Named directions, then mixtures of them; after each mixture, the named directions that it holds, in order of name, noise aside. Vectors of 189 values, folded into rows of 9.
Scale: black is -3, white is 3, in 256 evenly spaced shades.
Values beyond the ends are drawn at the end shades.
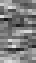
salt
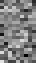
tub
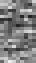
salt, tub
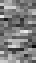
salt, tub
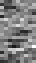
salt, tub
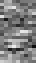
salt, tub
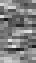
salt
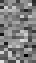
tub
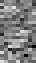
salt, tub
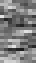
salt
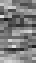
salt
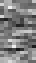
salt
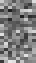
salt, tub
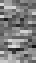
salt, tub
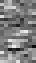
salt, tub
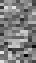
salt, tub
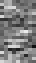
salt, tub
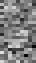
salt, tub
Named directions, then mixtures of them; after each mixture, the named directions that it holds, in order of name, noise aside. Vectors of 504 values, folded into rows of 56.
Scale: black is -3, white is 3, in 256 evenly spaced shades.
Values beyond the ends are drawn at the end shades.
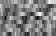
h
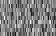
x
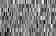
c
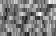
h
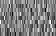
c, x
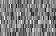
x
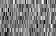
c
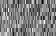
c, x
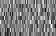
c, x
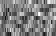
c, h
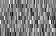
c, x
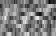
h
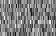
x
